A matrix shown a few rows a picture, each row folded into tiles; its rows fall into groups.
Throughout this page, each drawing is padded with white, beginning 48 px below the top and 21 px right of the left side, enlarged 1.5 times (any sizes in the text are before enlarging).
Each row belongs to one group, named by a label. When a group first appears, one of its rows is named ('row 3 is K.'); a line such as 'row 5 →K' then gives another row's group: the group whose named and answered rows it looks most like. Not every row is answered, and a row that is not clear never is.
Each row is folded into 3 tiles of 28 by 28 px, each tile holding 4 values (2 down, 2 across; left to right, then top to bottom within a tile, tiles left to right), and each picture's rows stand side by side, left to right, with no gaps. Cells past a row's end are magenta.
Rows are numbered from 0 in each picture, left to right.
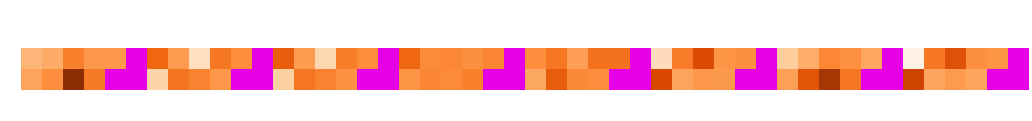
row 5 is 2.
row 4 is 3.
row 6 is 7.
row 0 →7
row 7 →2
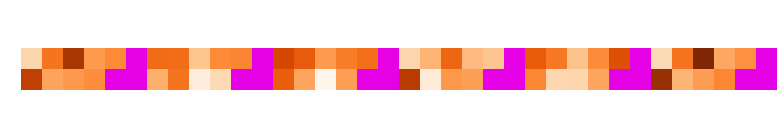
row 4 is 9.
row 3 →2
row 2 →9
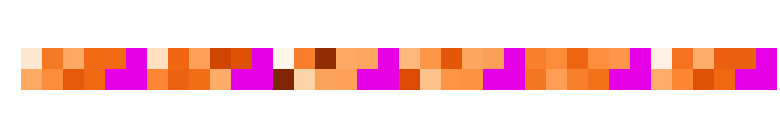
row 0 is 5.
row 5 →5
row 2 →2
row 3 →2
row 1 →5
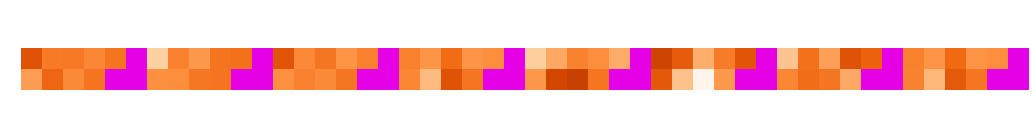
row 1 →5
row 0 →3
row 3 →7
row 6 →5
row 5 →9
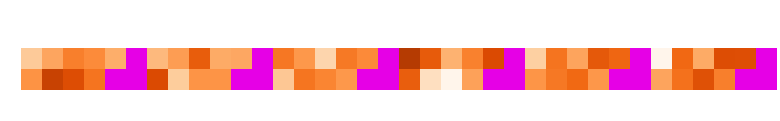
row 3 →9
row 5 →5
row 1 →2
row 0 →7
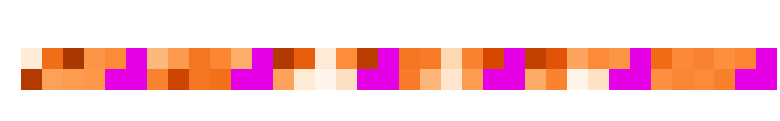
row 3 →9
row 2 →9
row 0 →2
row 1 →7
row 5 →3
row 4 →9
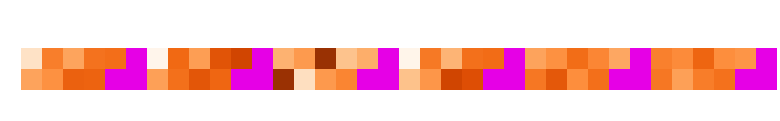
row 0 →5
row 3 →5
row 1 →5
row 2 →2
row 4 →7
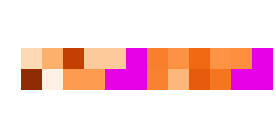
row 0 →2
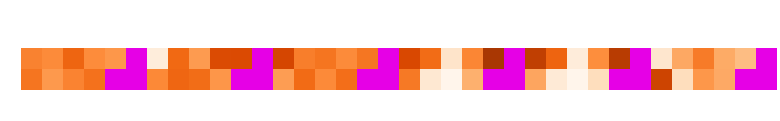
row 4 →9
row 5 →2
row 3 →9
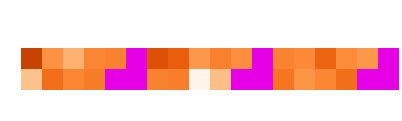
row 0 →3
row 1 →9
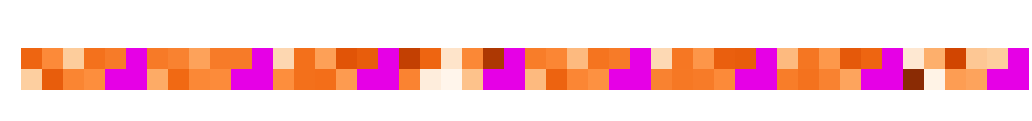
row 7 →2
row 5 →5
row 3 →9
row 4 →3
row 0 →3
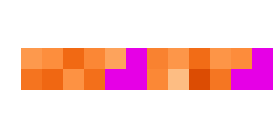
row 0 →7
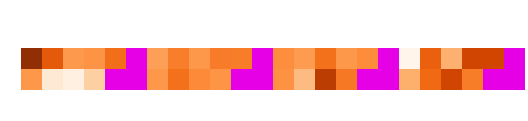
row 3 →5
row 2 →7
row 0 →9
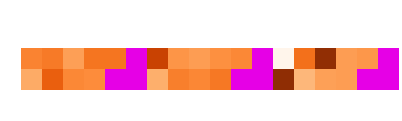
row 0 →3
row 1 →3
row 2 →2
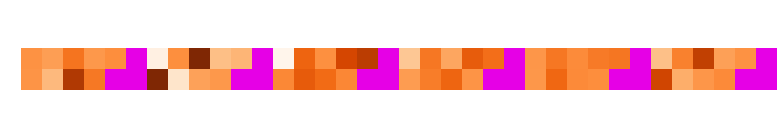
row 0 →7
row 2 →5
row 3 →5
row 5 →2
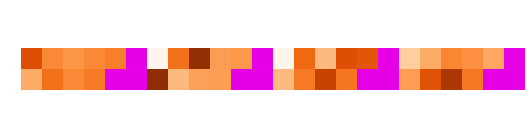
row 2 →5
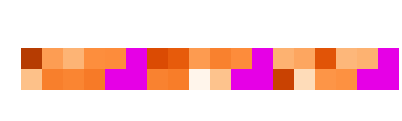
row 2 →2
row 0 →3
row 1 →9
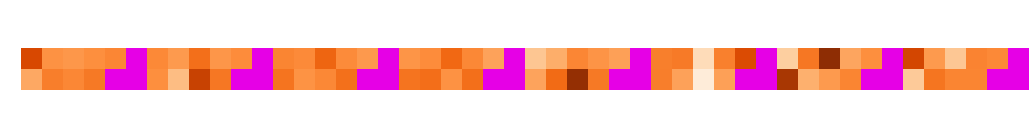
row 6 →2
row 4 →7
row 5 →9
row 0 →3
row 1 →7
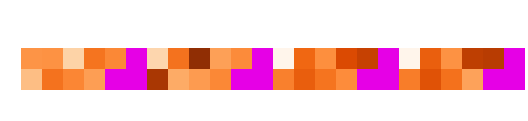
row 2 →5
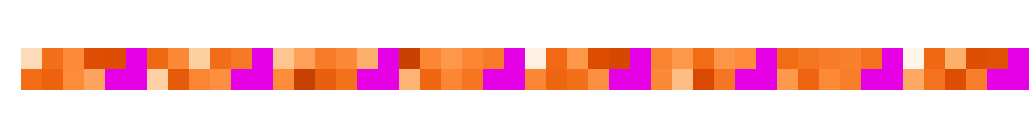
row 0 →5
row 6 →3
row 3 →3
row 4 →5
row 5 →7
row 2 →7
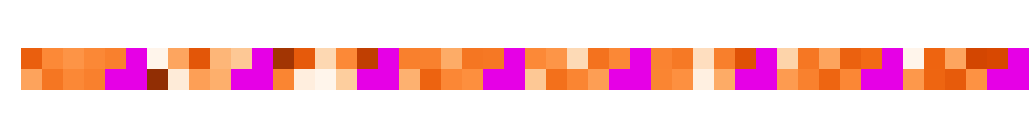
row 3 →3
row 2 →9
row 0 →3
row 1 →2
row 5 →9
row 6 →5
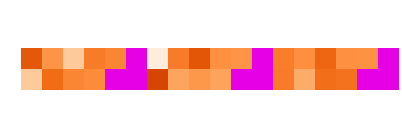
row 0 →3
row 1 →2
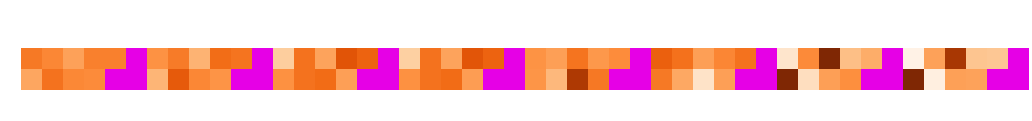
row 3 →5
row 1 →3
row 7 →2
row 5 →9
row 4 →7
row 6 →2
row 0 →3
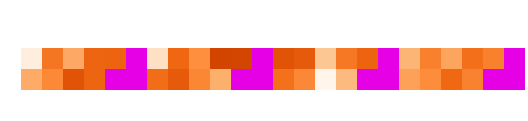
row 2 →9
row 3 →5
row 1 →5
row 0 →5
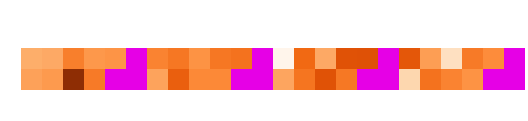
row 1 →3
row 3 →3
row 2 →5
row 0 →7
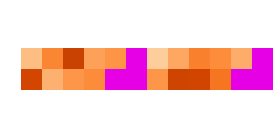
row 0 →2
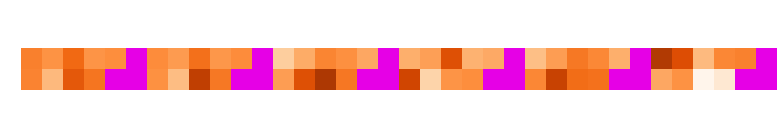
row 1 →7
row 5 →9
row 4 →7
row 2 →7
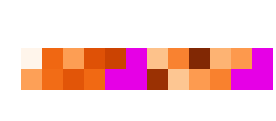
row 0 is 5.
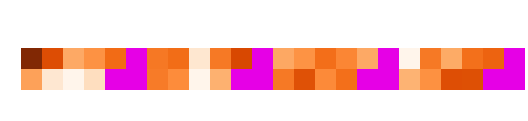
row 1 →9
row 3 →5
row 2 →7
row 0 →9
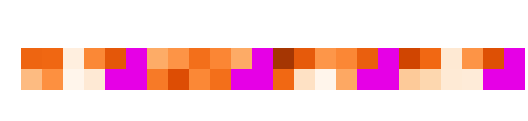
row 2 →9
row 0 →9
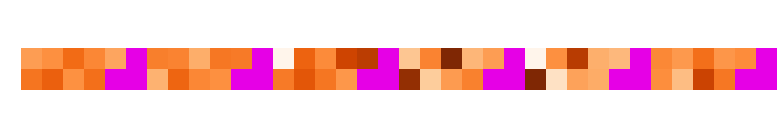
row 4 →2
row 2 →5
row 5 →7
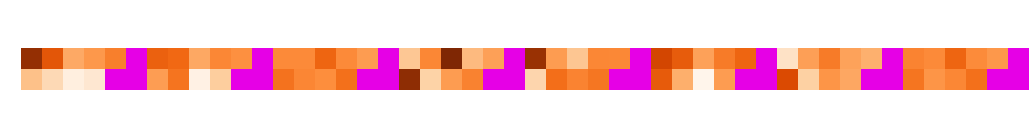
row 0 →9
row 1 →9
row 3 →2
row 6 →2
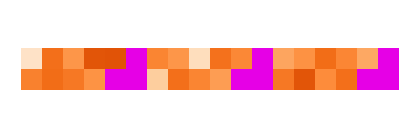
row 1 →3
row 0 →5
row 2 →7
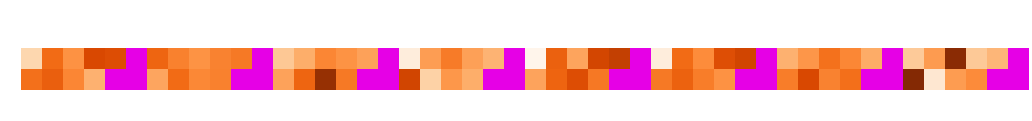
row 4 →5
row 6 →7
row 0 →5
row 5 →5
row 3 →2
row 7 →2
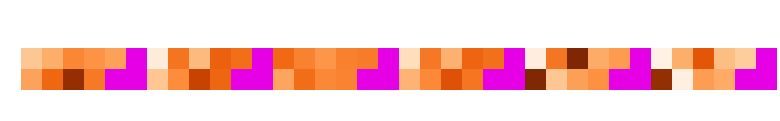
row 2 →3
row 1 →5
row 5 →2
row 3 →5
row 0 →7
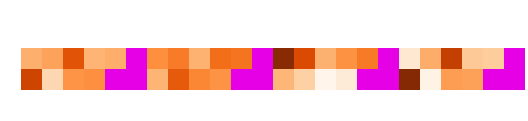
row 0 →2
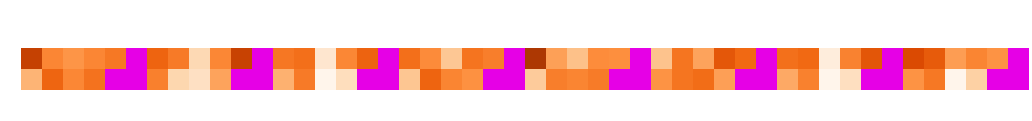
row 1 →9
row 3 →3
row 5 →5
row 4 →3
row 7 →9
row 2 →9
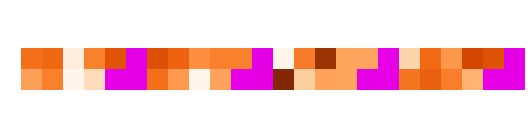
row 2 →2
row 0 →9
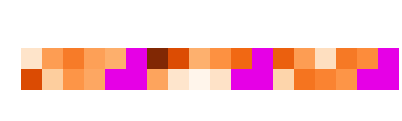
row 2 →3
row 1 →9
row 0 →2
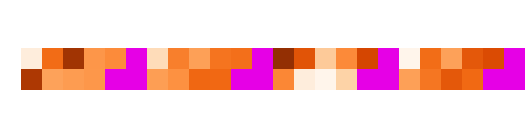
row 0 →2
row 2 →9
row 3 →5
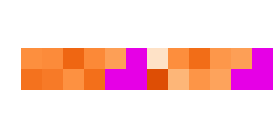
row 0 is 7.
